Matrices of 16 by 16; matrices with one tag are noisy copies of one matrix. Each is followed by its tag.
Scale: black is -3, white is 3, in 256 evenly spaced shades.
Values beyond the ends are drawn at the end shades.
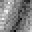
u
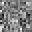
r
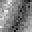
u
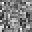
r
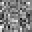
r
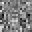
r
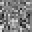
r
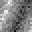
u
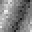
u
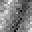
u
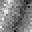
u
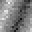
u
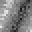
u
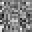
r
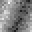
u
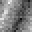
u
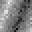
u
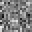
r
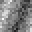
u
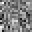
r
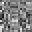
r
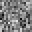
r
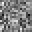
r
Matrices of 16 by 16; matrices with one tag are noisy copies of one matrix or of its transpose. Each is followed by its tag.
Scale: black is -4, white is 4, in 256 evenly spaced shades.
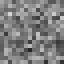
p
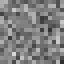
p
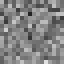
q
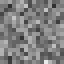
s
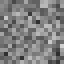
s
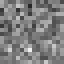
q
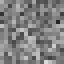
s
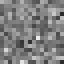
p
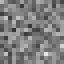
q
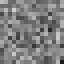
p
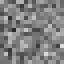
q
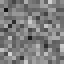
s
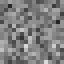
s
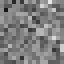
s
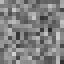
p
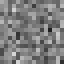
p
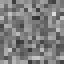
p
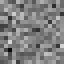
q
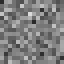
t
